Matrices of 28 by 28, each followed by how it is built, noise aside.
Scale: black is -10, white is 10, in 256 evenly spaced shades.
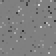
sparse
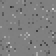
sparse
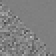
lower triangular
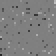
sparse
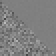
lower triangular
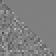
lower triangular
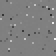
sparse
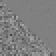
lower triangular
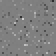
sparse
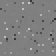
sparse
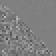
lower triangular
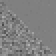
lower triangular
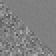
lower triangular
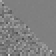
lower triangular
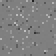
sparse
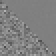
lower triangular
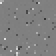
sparse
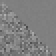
lower triangular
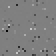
sparse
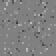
sparse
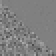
lower triangular
